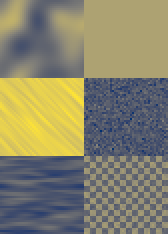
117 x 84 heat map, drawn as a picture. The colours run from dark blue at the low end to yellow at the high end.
The table splits into 3 rows of 2 panels. Panel 1,1: middling, smooth, strong in contrast. Panel 1,2: high, flat. Panel 2,1: very high, slanting down to the right, faint in contrast. Panel 2,2: low, fine-grained. Panel 3,1: low, streaked across. Panel 3,2: middling, checkered, strong in contrast.
